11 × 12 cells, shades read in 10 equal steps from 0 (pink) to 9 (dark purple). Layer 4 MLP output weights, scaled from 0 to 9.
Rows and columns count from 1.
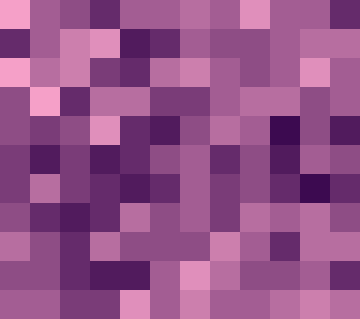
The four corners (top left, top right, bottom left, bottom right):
0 7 4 3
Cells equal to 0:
3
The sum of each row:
47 53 41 49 66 73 75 60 52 62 43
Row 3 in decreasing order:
7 6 5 4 4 4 3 3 2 2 1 0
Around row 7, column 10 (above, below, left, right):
8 4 5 9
